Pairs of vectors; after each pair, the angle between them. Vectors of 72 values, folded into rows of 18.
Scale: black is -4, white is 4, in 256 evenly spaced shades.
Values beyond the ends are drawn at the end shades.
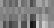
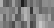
partly aligned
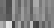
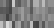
nearly parallel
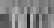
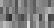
partly opposed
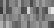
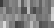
partly aligned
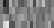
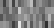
partly aligned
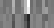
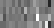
orthogonal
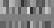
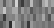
partly aligned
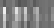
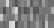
orthogonal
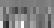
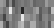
partly aligned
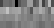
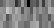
partly aligned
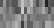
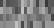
nearly parallel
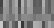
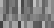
nearly opposite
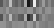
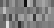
partly opposed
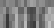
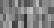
partly opposed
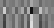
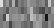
orthogonal
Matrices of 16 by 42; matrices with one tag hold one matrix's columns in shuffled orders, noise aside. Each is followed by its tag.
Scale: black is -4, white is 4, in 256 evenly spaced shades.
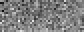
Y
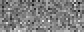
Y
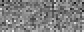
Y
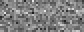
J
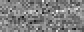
J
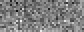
Y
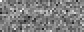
J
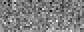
Y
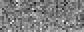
Y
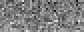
Y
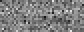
J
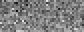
Y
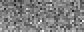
Y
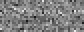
J
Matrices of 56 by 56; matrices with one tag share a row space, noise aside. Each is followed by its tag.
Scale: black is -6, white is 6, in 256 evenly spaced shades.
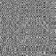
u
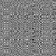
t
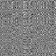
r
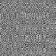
u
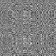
r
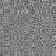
t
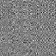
r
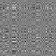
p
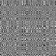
u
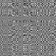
r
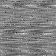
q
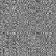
p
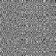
u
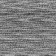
q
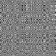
u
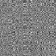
r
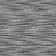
q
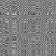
p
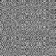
u
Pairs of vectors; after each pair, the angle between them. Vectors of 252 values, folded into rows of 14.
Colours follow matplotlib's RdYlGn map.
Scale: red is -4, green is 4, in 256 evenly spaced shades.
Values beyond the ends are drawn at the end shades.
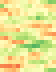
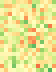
orthogonal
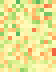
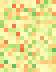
partly opposed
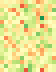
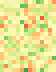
nearly opposite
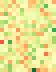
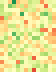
partly opposed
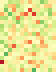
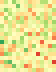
partly aligned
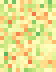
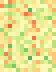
partly opposed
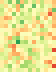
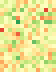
orthogonal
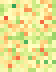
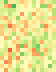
partly aligned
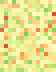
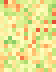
partly aligned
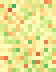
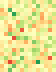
partly opposed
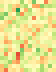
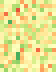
nearly opposite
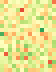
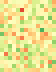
nearly parallel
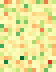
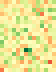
partly aligned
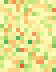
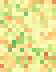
partly opposed
